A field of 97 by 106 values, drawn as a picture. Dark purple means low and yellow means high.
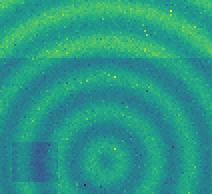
Odd patch: lower, in the bottom left. Histogram: bell-shaped. Rings: centred on the bottom middle. Seam: horizontal, 30% of the way down, the top part higher.
